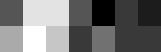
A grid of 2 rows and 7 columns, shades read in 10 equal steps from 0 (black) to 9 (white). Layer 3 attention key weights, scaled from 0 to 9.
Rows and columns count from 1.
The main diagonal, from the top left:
3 9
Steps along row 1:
up same down down up down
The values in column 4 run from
2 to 3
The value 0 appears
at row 1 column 5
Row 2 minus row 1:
3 1 -1 -1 4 0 1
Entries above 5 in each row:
2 3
